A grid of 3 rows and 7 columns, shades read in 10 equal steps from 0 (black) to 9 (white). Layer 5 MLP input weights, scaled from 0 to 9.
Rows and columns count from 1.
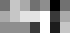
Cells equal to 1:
1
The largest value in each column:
6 7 8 8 9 2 7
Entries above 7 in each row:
0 3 1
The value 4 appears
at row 1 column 1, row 1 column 4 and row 1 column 7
